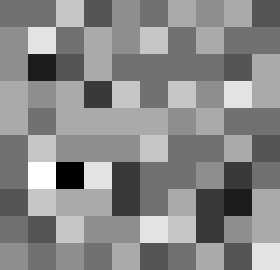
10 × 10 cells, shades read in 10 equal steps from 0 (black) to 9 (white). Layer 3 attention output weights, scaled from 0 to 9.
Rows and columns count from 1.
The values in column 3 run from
0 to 7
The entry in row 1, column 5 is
5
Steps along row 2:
up down up down up down up down same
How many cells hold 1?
2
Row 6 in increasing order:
3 4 4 4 5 5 5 6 7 7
